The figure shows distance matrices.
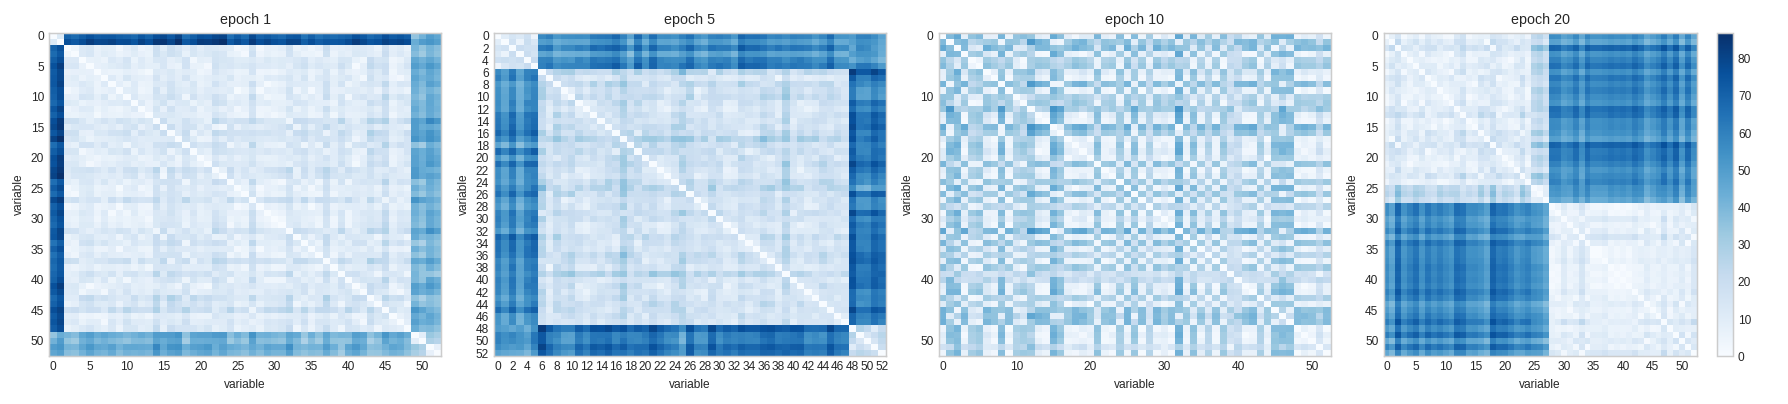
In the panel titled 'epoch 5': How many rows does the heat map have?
53
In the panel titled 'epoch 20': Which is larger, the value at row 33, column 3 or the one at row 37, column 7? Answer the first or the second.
the second
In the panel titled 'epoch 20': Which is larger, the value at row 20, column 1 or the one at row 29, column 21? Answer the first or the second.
the second
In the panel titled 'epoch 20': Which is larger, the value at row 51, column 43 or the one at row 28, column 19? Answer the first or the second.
the second
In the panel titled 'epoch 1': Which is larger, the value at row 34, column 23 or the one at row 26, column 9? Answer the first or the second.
the first
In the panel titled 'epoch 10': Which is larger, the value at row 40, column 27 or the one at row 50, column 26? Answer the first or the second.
the second
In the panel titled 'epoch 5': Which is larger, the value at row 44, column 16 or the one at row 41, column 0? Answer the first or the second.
the second
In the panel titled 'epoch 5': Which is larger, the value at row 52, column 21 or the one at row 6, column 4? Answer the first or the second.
the first
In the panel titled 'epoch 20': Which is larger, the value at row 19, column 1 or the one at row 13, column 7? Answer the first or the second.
the first
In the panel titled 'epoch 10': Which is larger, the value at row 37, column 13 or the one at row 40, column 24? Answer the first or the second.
the second
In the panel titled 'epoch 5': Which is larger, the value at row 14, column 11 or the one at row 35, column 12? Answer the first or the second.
the first
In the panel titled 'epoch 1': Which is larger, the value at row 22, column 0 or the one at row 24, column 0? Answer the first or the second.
the first
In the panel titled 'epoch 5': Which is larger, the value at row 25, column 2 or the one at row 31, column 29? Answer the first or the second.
the first
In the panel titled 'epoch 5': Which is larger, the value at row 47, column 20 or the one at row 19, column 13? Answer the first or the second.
the second
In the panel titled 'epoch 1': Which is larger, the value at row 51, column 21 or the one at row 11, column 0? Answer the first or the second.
the second
